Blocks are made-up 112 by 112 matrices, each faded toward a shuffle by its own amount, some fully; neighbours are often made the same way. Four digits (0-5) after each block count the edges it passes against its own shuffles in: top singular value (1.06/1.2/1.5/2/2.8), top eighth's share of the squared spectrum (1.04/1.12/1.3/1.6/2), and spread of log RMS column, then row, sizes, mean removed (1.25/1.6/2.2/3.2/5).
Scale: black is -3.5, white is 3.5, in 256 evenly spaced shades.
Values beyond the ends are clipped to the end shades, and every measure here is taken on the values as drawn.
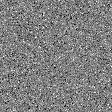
0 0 0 0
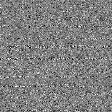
1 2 0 3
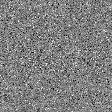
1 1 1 2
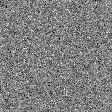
0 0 0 1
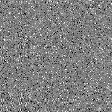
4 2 1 1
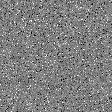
1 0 0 0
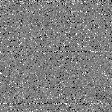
3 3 1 2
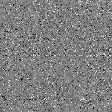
3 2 1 2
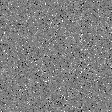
2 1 0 0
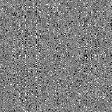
4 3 3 2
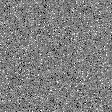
2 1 0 0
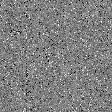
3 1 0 0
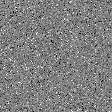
2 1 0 0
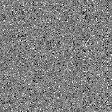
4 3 2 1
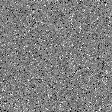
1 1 0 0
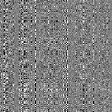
5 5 4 3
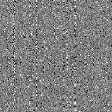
4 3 3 1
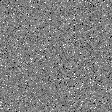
1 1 1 0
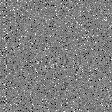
3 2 1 1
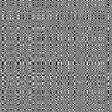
5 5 4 4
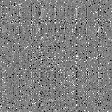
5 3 2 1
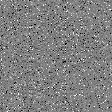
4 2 1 1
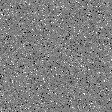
2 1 0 0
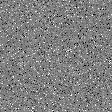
2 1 0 0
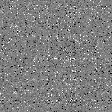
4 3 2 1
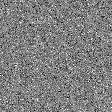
0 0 0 0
